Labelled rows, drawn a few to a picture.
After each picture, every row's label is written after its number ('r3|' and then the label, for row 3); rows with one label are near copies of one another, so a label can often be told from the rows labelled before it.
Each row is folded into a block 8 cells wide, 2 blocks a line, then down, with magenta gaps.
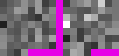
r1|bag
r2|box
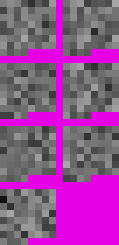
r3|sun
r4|sun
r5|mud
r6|sun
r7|bag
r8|mud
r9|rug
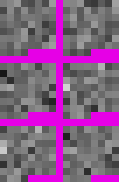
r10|sun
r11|sun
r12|rug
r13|box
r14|box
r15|rug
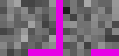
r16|sun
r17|rug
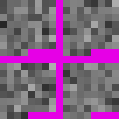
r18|bag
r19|sun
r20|sun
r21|rug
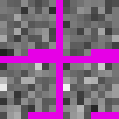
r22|mud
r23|bag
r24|box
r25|box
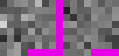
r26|box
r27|rug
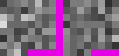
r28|box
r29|bag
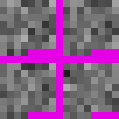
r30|sun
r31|sun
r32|sun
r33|rug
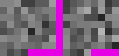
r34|sun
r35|bag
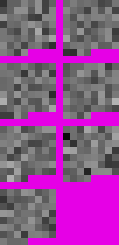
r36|bag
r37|mud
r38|mud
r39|bag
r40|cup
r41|rug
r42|rug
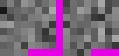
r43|rug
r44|bag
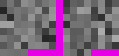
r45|rug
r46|bag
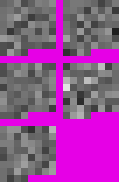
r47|cup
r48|mud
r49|bag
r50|box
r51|sun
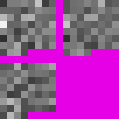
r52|box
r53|box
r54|cup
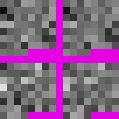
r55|rug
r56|rug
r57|box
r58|box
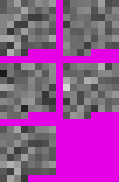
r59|cup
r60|bag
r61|rug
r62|box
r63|cup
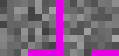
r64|bag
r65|cup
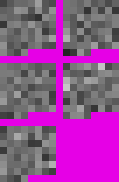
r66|bag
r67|mud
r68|mud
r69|box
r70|bag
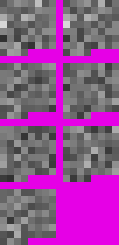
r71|box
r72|box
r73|cup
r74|bag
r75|mud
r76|sun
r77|cup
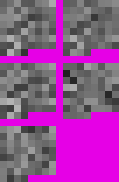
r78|cup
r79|cup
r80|cup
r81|rug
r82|sun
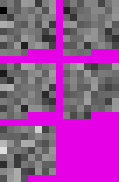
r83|rug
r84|rug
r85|rug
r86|sun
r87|box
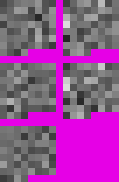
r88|bag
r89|box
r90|cup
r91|box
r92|mud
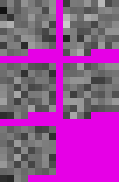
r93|rug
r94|box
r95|mud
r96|cup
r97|mud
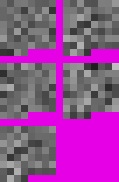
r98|mud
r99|cup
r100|rug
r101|sun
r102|cup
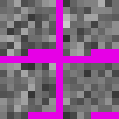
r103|cup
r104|box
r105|sun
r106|mud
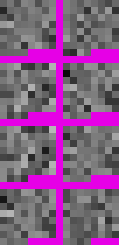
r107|rug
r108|mud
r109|sun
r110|rug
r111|sun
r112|rug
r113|rug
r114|bag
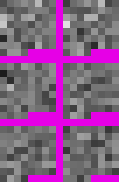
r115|box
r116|box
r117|rug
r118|cup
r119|cup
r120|bag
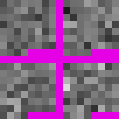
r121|bag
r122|rug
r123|cup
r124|box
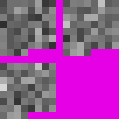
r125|bag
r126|box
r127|box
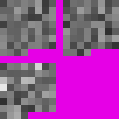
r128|bag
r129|bag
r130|box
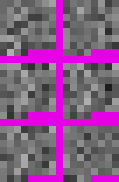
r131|cup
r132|bag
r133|sun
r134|sun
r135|sun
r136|mud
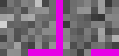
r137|box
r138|bag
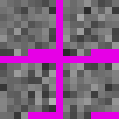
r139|mud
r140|mud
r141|bag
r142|sun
